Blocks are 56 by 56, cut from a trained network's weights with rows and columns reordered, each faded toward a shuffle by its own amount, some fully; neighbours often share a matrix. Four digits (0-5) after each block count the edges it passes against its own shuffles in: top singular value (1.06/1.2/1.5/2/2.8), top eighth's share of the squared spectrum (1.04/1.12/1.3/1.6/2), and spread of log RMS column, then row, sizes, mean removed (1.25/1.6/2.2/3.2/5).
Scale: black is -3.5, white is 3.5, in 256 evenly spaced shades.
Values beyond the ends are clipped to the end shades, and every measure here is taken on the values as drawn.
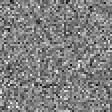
2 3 1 1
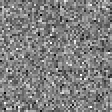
0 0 0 0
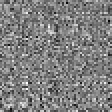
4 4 2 2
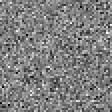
1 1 0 0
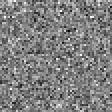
2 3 0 1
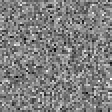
0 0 0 0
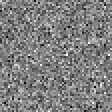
1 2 0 0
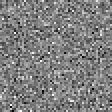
1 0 0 0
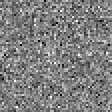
0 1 0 1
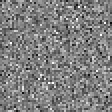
0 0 0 0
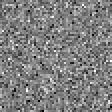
0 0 0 0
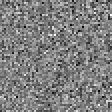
1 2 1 1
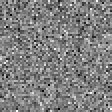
1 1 0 0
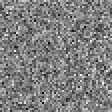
1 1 0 0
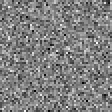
1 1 0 0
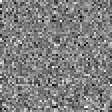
3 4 1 2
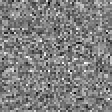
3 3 1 2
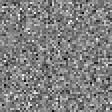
1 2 1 1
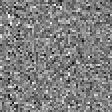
2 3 2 1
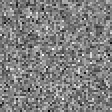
1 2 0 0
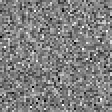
0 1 0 0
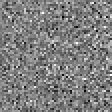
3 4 2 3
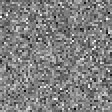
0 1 0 0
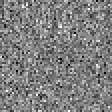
1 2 1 0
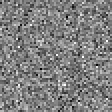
0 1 0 0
